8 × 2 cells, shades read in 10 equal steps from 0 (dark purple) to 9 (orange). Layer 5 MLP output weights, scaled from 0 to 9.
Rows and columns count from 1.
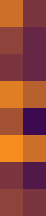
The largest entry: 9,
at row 6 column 1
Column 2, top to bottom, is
3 2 2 6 0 7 1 3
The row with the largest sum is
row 6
